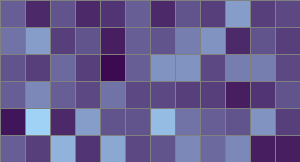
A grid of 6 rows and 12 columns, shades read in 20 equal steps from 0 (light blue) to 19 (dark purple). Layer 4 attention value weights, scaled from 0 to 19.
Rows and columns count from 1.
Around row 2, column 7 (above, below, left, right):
16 6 11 8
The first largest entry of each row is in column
2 5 5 10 1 11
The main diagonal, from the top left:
11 5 10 13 12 13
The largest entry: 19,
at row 3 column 5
